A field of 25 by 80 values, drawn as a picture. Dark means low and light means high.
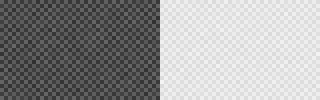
The table splits into one row of 2 panels. Panel 1,1: low, checkered. Panel 1,2: very high, checkered, faint in contrast.
